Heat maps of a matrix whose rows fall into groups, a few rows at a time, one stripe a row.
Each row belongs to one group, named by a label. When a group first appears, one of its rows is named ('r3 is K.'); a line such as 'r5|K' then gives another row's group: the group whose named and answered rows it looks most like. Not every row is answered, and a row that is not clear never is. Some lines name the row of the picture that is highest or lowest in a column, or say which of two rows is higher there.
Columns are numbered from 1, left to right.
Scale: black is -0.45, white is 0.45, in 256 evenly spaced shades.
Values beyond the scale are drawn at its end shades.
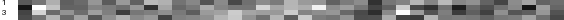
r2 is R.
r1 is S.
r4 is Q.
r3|R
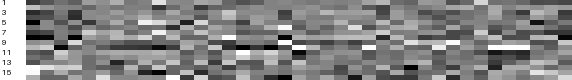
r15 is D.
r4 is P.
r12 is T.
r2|D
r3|P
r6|Q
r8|P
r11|T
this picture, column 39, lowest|8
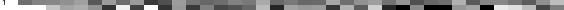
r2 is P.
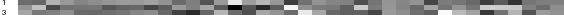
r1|T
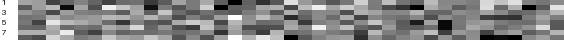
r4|T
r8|T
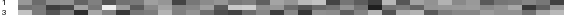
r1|S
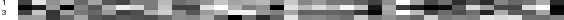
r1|R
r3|R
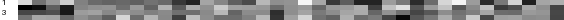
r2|P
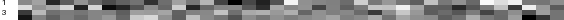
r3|R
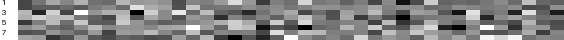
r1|Q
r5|Q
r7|S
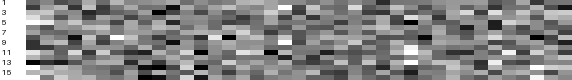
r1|R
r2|Q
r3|D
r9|Q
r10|P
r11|R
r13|P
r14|D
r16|D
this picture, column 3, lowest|13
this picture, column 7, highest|8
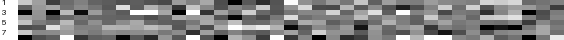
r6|T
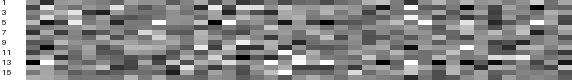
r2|R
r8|S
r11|Q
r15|Q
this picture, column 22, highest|13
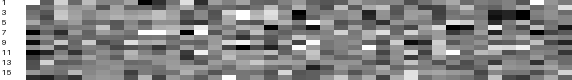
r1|D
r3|T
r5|S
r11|P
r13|R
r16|P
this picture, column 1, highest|1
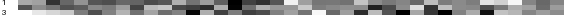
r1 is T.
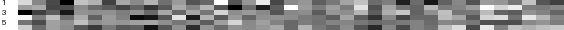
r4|D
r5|T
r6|D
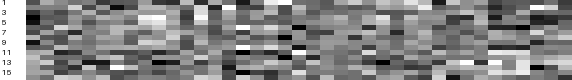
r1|Q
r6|T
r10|T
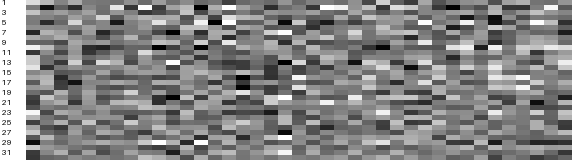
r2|P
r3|D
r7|Q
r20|Q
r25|Q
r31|Q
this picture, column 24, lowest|13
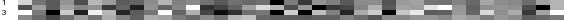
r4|R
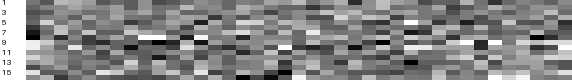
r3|P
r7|Q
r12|D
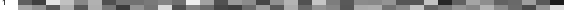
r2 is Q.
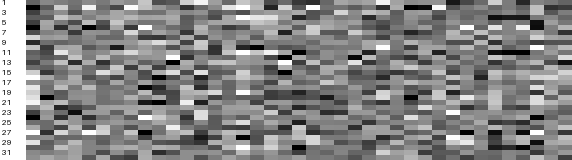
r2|Q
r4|T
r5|R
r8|D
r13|Q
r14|P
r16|D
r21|D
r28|S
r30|T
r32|R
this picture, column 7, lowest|10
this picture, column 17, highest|4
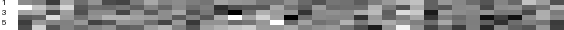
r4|T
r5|Q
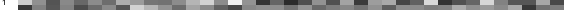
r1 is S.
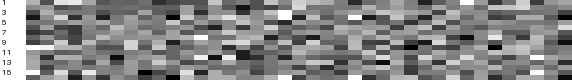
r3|Q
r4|Q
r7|P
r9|Q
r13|S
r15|D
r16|Q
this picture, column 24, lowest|1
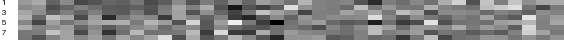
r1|D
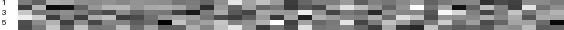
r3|S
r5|Q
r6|Q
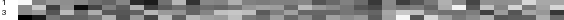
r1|D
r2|D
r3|R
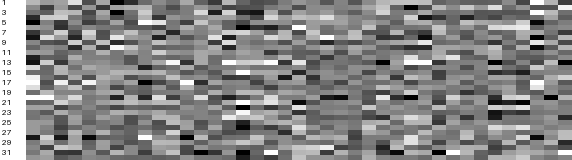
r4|R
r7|Q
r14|D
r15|T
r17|D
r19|R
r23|T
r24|R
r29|R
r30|S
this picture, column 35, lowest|21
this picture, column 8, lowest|1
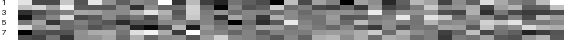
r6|D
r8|P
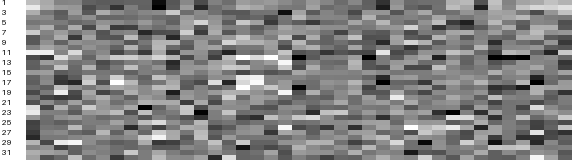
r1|D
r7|D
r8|Q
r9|R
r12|T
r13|Q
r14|Q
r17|R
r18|T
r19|Q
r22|D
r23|P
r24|S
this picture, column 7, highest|17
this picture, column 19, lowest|3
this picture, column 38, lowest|11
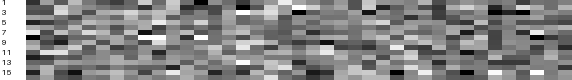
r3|T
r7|D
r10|S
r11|R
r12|P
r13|T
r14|Q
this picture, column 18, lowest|10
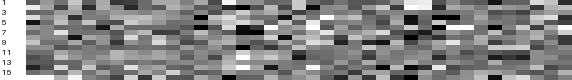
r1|R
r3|T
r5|Q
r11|T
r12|T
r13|P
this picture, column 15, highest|1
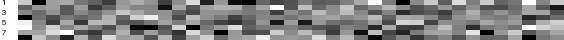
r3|P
